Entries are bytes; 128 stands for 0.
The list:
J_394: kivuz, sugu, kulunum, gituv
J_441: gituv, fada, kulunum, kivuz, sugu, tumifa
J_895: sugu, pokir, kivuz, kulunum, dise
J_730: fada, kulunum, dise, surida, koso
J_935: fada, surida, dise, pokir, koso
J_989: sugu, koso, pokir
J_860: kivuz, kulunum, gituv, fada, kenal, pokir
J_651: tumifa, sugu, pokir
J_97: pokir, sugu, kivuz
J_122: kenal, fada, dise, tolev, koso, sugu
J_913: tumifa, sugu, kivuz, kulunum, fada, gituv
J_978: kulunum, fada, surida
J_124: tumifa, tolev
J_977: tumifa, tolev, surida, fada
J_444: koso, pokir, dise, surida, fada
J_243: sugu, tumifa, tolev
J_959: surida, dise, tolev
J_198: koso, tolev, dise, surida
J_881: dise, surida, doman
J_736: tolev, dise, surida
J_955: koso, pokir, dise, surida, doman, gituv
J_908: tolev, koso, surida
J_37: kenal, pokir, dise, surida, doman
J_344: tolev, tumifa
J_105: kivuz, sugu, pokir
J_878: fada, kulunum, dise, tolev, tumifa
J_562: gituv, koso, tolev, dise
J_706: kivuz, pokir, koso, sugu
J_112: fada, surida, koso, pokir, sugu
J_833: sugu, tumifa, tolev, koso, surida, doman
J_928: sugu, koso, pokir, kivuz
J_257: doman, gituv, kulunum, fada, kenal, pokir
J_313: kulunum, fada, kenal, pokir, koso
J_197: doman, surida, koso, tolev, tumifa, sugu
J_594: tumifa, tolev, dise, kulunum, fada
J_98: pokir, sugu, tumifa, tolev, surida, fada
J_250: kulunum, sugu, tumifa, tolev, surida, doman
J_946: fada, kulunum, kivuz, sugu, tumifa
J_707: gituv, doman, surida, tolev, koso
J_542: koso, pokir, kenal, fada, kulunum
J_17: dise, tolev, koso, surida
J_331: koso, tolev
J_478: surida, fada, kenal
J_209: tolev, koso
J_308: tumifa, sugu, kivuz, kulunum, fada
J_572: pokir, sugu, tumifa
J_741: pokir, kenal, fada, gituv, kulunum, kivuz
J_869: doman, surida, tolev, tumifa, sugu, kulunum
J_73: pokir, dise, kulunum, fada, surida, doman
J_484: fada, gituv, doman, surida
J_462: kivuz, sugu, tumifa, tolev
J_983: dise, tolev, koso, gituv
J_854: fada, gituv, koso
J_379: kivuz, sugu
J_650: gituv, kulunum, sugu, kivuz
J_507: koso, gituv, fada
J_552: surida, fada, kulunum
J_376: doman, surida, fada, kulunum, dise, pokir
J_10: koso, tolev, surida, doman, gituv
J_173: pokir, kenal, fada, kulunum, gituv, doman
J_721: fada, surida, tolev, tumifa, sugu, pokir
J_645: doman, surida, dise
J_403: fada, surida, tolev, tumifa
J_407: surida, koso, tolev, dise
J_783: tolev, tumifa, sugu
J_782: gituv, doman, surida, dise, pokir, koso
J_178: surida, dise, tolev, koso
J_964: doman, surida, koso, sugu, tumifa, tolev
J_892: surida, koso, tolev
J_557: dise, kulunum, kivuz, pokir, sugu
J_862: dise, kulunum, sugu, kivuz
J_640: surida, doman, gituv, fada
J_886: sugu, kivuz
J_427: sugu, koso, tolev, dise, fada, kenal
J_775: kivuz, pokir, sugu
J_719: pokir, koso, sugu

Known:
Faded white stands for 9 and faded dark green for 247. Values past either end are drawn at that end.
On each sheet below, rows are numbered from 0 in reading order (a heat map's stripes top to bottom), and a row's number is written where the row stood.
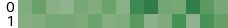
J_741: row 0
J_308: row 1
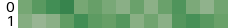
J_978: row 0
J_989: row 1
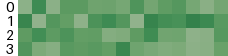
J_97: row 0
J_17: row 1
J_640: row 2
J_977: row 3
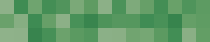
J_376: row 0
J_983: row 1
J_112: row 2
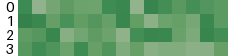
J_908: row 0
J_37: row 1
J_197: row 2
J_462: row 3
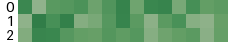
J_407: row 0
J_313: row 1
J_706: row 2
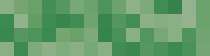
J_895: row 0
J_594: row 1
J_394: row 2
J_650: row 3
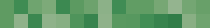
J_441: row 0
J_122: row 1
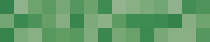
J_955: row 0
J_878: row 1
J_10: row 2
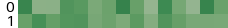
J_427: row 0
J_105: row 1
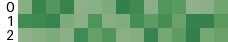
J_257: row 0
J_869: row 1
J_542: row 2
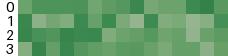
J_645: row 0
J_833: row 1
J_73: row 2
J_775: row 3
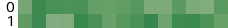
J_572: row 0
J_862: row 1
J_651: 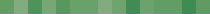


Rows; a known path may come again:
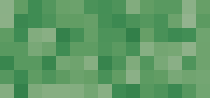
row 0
J_719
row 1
J_507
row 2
J_862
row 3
J_124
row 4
J_394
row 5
J_379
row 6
J_650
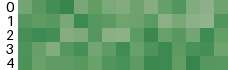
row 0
J_978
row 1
J_243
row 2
J_783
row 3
J_331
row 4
J_892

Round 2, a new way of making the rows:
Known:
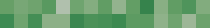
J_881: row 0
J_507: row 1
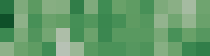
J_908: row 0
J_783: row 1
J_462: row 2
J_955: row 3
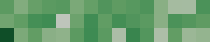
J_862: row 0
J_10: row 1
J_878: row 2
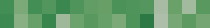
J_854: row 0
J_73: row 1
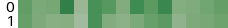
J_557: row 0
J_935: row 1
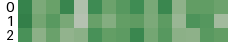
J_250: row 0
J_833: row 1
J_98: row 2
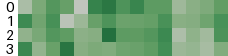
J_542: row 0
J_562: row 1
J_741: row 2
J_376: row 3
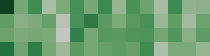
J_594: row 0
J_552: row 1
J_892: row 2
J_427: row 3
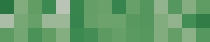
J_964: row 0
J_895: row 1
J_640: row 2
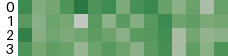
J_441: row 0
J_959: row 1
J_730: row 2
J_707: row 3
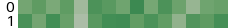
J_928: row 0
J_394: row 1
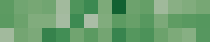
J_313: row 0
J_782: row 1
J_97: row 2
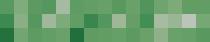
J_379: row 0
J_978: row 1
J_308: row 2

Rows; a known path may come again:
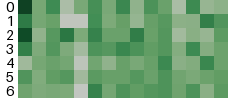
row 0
J_594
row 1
J_407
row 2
J_197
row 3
J_243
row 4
J_37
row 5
J_379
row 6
J_892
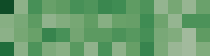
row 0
J_783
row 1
J_645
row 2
J_886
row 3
J_736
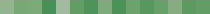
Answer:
J_775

